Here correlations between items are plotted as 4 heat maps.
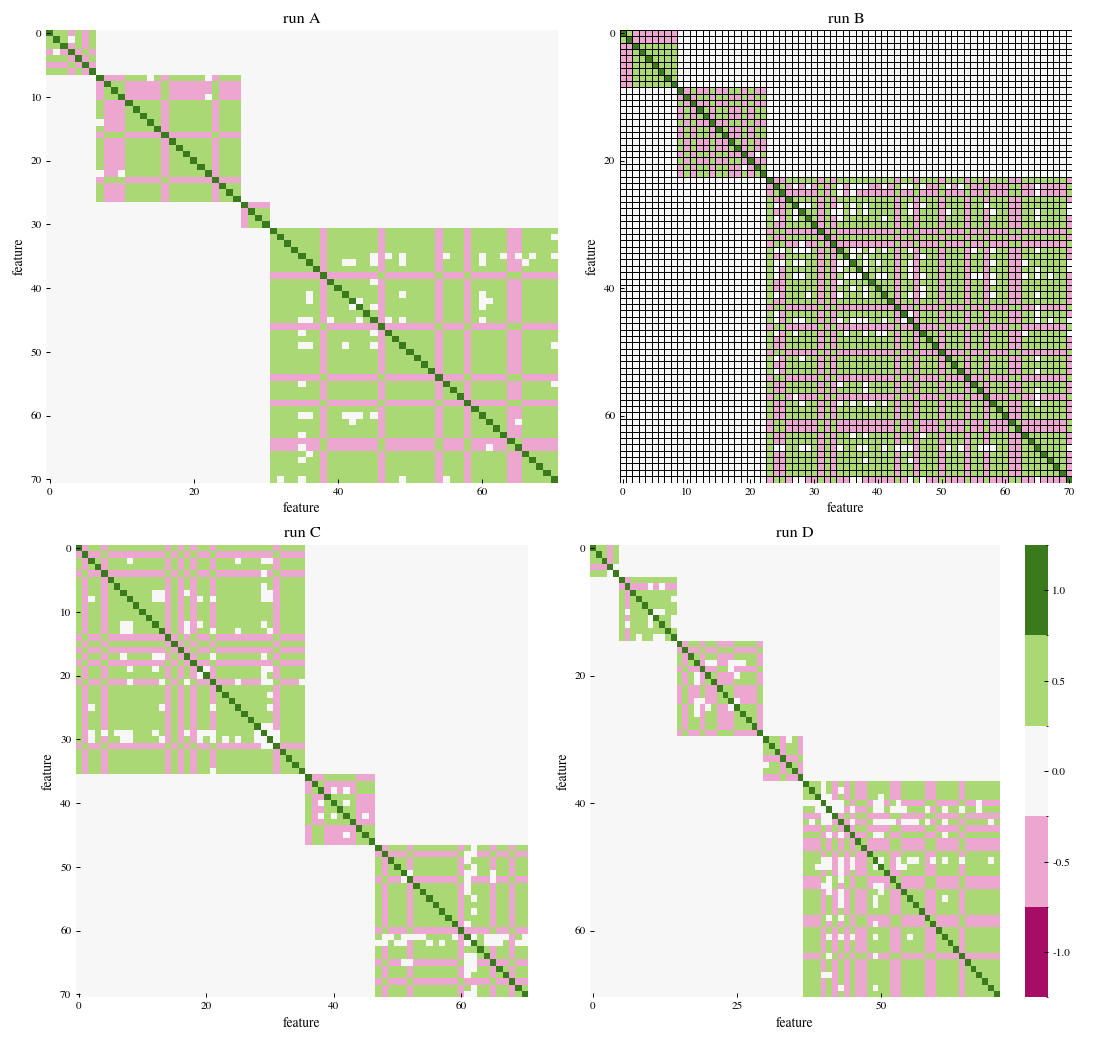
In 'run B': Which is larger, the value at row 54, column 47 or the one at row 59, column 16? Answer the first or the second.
the second
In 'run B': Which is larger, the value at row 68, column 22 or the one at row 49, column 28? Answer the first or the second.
the second
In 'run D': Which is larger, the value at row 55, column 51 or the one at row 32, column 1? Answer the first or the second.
the first
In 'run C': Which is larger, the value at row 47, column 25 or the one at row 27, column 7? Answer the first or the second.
the second
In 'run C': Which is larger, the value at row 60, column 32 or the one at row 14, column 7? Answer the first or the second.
the first
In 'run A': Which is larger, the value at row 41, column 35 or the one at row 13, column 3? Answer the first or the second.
the first
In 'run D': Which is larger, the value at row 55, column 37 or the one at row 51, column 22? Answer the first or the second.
the first
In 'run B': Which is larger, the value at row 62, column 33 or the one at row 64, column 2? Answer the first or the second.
the first
